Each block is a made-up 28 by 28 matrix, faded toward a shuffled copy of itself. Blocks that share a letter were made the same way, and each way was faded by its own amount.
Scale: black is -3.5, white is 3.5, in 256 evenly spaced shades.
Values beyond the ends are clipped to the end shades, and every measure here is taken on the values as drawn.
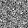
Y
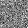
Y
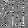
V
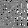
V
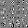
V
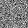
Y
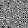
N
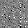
V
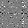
V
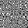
V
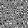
N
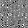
V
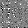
V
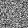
Y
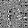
V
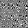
V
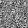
Y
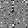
V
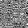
N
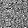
Y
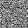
Y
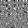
V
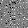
V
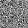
Y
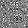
V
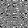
N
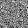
Y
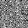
Y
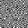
N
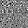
V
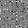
V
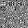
N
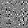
V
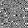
N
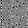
V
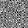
N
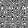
V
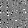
V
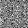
Y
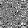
N
